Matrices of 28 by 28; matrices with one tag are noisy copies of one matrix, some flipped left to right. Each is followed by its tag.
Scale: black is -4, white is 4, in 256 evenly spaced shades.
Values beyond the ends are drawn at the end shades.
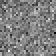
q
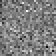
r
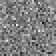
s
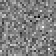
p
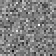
s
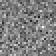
p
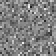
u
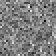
u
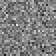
s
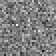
s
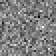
p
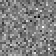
p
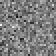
p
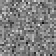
s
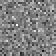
s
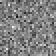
p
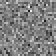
u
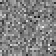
p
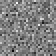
s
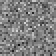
s
